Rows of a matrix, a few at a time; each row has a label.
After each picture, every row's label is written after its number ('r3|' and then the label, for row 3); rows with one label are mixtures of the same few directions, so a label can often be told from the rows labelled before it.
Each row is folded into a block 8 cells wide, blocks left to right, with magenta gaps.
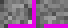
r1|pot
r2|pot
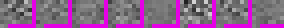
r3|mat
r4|mat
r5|pot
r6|pot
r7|pot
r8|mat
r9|mat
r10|pot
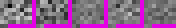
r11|mat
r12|mat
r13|pot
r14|mat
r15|mat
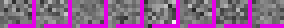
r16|mat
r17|mat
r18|pot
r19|pot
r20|pot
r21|mat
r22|mat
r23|pot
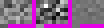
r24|mat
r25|mat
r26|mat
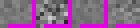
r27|mat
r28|pot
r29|mat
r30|mat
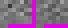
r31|mat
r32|mat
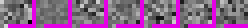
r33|pot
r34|mat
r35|mat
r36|pot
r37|pot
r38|pot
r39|mat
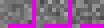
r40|pot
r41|mat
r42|mat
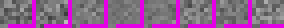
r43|mat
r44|pot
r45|mat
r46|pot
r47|pot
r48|mat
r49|mat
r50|mat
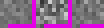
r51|mat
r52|mat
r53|mat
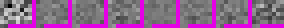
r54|mat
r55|pot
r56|pot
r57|pot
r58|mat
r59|pot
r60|pot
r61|mat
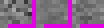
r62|mat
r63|pot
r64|pot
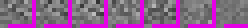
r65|mat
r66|mat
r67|mat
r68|mat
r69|mat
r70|pot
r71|mat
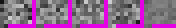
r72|pot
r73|mat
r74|mat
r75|pot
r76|pot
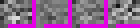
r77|pot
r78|pot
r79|pot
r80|mat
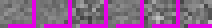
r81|mat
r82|pot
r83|mat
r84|pot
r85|pot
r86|pot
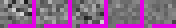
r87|mat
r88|mat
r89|pot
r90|mat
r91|pot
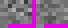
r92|mat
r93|pot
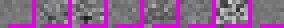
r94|mat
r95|pot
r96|pot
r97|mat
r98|mat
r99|pot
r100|mat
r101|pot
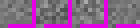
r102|mat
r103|mat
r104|mat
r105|pot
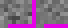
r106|pot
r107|mat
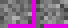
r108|pot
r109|pot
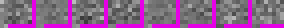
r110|pot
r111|pot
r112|pot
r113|mat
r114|pot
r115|mat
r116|pot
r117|mat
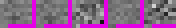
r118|pot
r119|pot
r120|pot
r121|pot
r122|mat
